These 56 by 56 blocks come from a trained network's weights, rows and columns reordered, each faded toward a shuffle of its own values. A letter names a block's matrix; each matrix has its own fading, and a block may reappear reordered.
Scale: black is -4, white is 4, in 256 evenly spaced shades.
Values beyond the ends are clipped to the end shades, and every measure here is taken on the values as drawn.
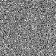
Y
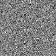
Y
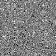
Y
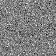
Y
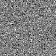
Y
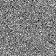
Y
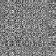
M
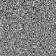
Y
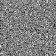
Y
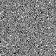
Y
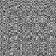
M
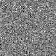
Y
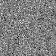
Y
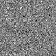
Y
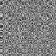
M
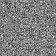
Y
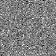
Y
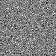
Y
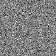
Y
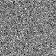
Y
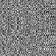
M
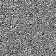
Y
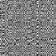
M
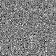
Y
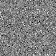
Y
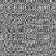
M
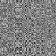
M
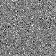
Y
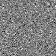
Y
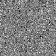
Y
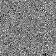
Y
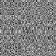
M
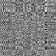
M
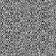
M
